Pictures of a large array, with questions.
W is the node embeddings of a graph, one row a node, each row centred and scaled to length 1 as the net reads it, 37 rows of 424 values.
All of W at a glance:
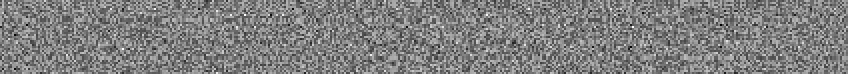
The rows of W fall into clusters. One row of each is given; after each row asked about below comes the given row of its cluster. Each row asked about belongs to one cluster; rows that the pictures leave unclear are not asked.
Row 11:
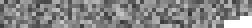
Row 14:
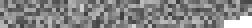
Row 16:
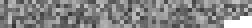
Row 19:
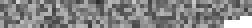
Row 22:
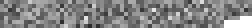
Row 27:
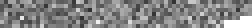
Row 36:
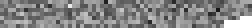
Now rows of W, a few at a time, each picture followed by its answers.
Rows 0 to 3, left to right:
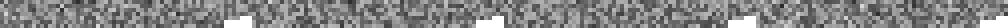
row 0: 22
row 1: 19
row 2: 22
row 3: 19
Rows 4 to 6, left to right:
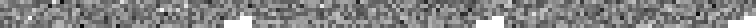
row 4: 11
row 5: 36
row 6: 11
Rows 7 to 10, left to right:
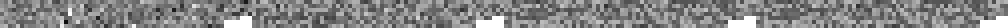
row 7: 14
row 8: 16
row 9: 36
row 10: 36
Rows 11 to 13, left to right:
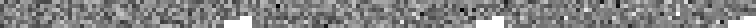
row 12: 16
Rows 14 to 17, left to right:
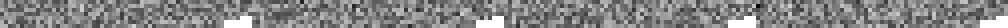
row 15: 36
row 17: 19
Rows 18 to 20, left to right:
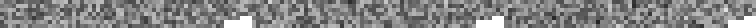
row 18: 36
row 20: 16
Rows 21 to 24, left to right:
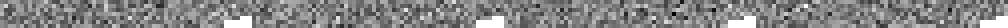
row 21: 16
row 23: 14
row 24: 11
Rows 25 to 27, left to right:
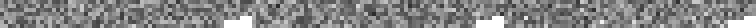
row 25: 14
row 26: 19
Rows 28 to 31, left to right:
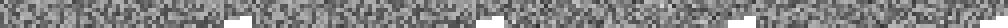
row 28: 22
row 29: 22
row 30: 14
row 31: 11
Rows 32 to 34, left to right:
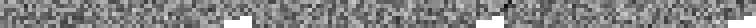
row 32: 16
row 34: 27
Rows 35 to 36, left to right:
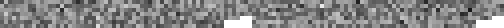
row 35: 22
